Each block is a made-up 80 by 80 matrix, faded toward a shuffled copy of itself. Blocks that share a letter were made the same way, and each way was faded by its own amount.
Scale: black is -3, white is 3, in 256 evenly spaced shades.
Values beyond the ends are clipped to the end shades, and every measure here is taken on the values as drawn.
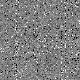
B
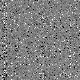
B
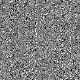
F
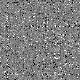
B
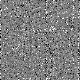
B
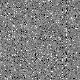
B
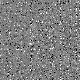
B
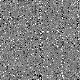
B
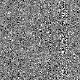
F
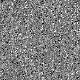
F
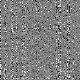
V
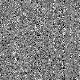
F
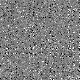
B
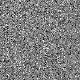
F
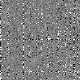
V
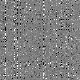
V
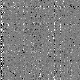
V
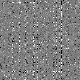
V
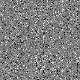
B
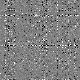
V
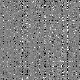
V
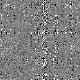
V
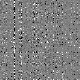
V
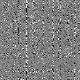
V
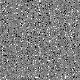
B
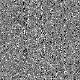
F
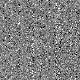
F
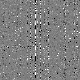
V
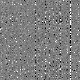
V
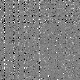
V
